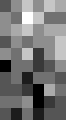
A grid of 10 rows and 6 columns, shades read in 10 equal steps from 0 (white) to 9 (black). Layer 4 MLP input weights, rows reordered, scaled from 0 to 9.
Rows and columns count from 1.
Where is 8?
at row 7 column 3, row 10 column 2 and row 10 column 4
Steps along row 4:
down up down same down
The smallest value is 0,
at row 2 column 3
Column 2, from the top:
4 5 3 4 5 5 5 6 5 8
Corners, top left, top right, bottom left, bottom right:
6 3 6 6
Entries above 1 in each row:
6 5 6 6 6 6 6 6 6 6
